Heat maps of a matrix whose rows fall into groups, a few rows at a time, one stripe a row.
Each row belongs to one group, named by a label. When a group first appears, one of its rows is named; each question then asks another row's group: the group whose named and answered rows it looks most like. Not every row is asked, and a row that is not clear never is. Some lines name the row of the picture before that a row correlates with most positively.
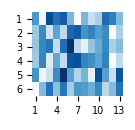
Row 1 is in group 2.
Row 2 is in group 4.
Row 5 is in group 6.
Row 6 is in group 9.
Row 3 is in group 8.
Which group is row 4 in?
4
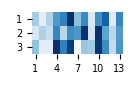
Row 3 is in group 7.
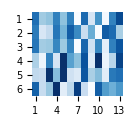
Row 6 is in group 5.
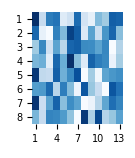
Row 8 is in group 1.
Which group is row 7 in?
5
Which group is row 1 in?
5
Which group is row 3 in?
4
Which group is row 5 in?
5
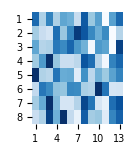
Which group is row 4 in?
9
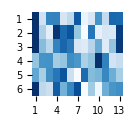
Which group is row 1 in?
5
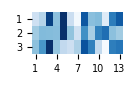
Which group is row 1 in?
9
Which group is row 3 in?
9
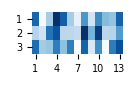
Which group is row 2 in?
1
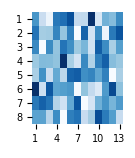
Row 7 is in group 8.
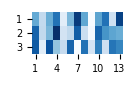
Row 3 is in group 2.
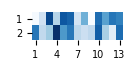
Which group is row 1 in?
2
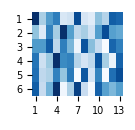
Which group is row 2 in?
2
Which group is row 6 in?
5
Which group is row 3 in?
9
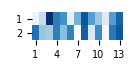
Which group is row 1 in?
9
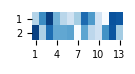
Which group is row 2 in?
2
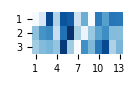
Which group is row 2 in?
8
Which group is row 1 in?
2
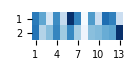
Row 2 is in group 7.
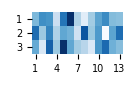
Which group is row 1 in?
8
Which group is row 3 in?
2
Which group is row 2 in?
9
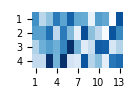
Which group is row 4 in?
9
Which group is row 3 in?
8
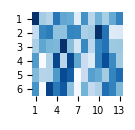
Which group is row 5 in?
7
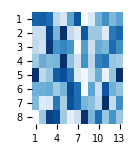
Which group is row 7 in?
4
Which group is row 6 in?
8
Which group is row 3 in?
2
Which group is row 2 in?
9
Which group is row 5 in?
7
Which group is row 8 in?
1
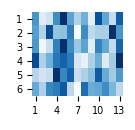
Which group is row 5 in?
7
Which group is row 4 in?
7
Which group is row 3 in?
6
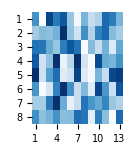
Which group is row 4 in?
5
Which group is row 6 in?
6
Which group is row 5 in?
5
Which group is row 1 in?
2
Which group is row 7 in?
1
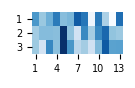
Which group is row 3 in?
2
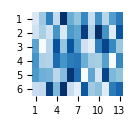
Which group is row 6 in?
9
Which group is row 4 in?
4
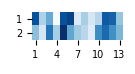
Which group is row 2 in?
2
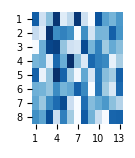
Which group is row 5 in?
6
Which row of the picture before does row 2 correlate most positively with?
2
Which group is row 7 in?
1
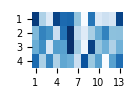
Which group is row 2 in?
8
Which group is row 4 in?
9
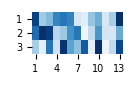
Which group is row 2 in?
8
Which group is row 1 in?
7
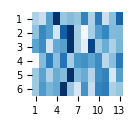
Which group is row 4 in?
9
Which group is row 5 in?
4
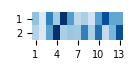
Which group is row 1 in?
2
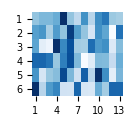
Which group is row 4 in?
8
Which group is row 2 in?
4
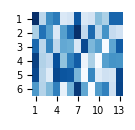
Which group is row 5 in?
7
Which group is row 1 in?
5
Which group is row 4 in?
5
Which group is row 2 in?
8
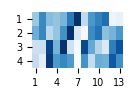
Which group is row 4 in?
2
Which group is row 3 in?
9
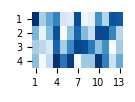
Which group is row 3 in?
4
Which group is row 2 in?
5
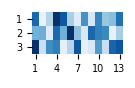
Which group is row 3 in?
5
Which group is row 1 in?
6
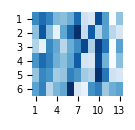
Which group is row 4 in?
8
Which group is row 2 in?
8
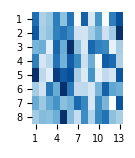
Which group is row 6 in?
2
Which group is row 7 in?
4
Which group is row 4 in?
5
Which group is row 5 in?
7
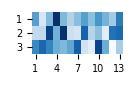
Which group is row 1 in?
6
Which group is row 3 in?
8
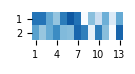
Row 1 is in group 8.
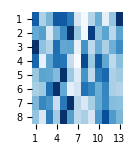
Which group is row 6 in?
1
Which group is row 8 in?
2
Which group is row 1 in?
7
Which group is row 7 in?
8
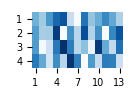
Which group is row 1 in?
1
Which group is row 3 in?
6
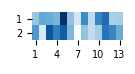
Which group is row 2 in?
2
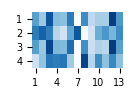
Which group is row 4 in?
1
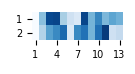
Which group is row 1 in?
1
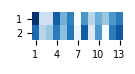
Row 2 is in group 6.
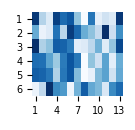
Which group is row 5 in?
8
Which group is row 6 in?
9
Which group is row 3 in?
7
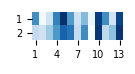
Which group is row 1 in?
6
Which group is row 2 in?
6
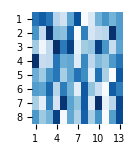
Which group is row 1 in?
8
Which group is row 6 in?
9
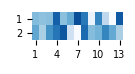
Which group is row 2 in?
1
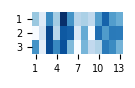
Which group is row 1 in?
2
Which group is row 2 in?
2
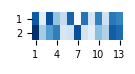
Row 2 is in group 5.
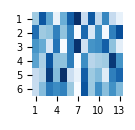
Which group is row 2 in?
6
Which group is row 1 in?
8
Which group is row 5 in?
9
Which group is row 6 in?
1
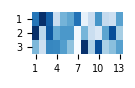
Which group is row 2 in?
2
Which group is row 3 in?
1
